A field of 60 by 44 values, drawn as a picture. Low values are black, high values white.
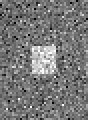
Odd patch: higher, in the centre. Ninth with the highest average: centre. Slope: none. Stripes: none.
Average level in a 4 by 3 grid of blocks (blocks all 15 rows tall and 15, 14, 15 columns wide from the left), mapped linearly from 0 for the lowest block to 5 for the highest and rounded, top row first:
011 | 151 | 151 | 111
